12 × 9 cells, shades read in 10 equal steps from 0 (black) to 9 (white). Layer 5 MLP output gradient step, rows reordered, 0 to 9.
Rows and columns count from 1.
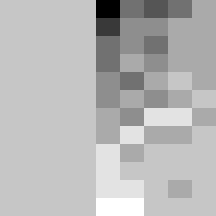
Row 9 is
7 7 7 7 8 6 7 7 7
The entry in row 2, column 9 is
6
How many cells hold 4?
6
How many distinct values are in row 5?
4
